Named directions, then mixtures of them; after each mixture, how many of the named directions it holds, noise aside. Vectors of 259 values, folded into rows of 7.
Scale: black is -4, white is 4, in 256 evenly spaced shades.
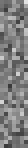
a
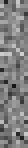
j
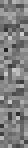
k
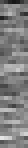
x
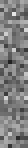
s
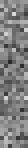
one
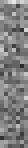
three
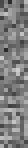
three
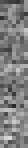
two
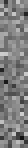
two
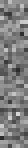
three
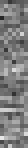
two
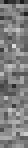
three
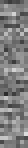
three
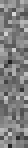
one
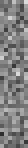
two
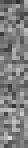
two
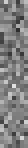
two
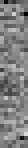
three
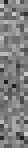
two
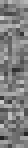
three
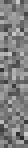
two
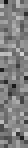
one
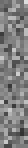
one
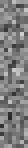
one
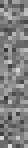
two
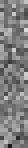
two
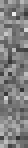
one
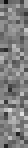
three
